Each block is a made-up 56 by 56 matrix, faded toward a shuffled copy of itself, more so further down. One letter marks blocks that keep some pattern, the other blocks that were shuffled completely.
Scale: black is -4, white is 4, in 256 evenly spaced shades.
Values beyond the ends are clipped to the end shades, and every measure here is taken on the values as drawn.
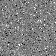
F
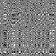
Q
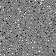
F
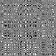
Q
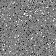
F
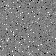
F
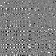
Q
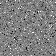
F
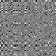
Q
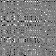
Q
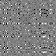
Q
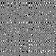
Q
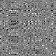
Q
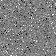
F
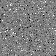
F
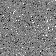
F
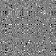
Q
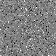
F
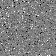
F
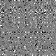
Q
